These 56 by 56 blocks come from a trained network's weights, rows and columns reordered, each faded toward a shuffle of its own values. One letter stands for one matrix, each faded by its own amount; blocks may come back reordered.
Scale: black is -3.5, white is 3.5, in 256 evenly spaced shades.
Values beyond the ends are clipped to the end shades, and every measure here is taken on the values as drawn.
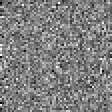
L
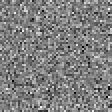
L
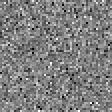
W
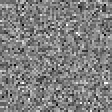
L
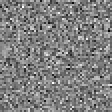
L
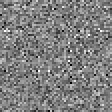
L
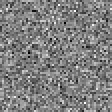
L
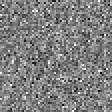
W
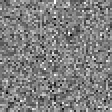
L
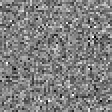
L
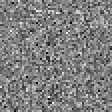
L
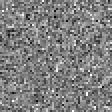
W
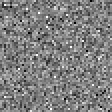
W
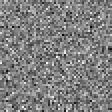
L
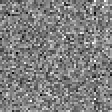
L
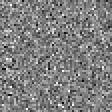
W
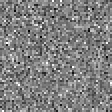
W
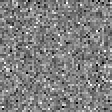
W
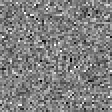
W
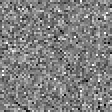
W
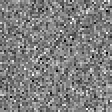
W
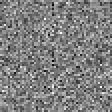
L
